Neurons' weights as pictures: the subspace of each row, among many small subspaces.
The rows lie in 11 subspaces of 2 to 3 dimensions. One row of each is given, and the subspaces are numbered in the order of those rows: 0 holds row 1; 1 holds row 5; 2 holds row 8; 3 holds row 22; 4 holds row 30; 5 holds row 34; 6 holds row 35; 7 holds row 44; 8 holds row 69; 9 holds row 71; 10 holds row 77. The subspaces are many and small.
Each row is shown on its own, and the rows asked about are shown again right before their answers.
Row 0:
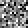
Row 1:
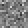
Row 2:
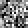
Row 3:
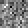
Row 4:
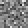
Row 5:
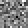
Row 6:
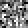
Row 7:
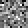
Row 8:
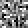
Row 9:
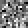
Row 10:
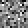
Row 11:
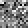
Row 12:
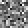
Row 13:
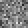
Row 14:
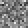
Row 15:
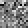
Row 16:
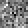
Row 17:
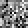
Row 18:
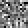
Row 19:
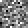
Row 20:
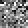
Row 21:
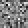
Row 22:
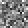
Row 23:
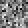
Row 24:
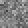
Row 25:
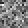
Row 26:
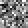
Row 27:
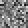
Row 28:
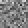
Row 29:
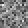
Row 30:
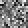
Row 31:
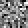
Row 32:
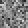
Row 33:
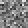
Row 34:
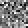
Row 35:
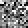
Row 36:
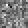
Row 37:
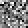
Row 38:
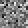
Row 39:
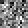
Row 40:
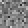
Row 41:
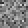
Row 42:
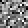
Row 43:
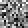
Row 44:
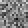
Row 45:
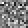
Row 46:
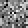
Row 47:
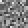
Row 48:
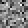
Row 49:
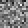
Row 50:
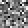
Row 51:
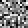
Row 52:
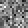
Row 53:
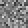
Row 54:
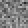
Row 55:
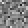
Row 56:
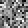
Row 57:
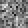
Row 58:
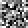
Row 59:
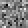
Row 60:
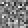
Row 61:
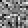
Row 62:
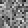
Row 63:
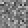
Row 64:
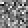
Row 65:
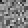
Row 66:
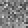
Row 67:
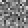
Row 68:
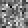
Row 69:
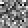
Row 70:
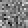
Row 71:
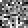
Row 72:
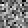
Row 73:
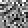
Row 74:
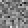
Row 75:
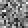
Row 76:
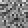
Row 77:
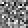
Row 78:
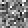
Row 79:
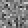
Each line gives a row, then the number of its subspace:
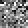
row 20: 6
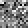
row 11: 6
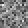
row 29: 8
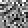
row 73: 7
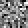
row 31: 1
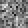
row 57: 8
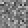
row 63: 10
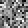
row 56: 4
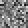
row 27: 4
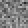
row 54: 3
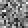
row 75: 7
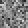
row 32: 4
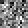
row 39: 5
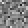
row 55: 3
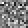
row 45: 10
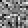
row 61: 9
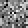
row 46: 5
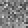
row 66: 5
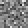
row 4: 1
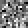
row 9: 1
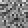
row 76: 7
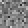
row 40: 3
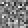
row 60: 10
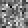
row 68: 0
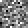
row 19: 9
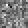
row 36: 0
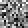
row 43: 7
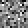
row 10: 0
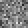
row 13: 9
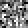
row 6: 2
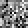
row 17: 5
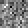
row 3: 5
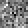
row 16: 10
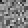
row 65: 9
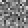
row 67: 9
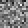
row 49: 7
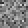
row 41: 8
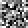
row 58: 3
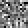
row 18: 0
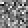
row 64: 10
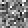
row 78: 0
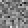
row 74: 3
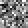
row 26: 8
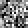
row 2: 10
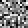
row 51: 9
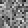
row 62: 4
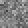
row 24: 6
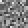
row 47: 9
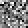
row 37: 5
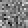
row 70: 9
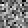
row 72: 1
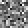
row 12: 2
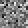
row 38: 6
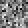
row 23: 1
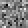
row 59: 2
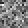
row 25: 8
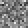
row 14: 8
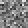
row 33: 1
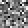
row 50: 2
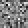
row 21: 0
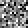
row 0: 6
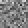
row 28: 7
